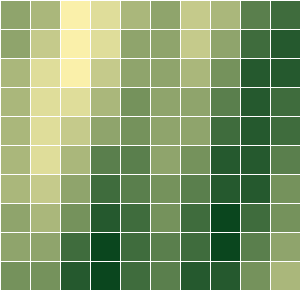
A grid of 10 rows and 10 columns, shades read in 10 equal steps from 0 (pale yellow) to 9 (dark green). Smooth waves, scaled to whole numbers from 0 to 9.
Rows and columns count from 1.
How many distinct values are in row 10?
6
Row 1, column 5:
3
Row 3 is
3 1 0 2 4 4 3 5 8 8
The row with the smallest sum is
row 1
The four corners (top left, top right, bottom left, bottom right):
4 7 5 3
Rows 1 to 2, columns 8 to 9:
3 6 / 4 7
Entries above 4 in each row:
2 2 3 4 4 6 7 8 7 9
